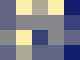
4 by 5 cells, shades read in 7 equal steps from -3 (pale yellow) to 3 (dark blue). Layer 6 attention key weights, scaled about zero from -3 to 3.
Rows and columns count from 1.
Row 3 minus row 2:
-1 -3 2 0 -1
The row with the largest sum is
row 4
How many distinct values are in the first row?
4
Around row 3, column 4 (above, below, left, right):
0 1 2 1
